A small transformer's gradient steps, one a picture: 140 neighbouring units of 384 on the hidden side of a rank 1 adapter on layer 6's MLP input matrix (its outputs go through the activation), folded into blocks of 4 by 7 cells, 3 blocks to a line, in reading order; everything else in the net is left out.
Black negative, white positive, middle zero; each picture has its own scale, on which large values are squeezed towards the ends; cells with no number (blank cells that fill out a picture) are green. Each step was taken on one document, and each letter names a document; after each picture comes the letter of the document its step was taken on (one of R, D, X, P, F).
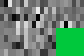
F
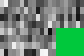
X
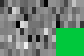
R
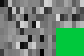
R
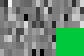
R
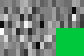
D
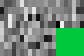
D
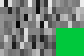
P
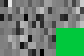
R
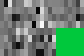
F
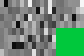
P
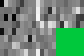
X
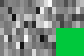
P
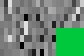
R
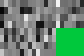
D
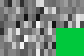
X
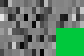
R
